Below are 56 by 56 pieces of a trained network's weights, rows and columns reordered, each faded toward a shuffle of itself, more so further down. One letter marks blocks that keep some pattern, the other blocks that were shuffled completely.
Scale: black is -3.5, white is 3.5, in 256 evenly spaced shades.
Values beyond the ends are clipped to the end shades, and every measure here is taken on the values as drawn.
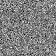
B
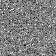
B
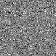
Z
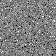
B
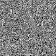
Z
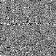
Z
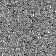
B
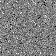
B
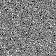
B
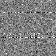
Z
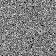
B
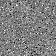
B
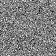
B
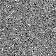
B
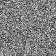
B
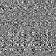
Z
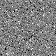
B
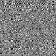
Z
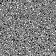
B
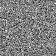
B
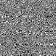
Z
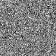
Z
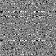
Z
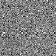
Z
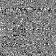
Z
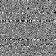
Z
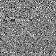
Z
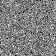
B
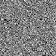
Z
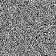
Z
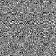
Z
